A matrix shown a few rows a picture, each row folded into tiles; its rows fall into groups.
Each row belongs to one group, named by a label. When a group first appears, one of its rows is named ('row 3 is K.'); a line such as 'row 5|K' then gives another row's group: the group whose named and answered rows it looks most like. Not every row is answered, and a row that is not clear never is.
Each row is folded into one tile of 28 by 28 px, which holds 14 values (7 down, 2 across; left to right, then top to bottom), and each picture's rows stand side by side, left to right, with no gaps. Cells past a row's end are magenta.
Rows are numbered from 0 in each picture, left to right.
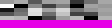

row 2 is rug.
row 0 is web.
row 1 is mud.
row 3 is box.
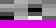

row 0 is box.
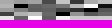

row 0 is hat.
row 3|web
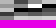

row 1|web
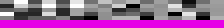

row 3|box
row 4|web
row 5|box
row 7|box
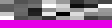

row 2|hat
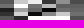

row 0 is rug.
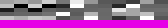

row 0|web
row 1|web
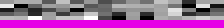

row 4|box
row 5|box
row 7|web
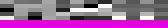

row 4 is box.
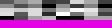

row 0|mud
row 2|mud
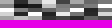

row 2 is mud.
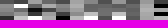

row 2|box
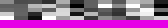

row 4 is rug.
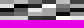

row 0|web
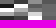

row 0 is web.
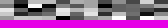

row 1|web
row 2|mud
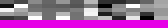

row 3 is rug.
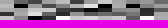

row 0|hat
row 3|web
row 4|hat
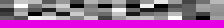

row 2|hat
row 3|hat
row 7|box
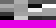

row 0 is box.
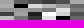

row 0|hat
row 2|mud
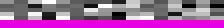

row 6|hat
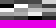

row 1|mud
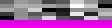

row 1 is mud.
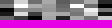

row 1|box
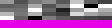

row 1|mud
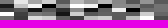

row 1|web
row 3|web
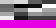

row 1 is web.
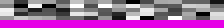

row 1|web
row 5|mud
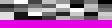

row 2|hat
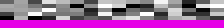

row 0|box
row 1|mud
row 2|hat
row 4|web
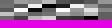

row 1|web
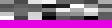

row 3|mud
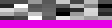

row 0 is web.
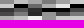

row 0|web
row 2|web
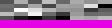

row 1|mud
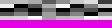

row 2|web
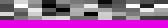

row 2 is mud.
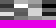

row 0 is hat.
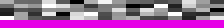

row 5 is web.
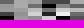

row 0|box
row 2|mud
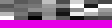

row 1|box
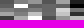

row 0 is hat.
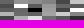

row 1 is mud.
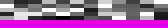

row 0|hat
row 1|mud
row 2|mud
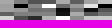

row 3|web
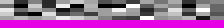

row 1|hat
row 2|web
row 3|hat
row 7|mud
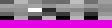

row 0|box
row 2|box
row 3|box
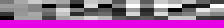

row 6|web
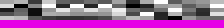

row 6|mud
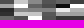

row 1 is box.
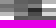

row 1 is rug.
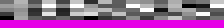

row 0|box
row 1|rug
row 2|rug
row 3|mud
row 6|hat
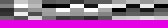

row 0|rug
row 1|hat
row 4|web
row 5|web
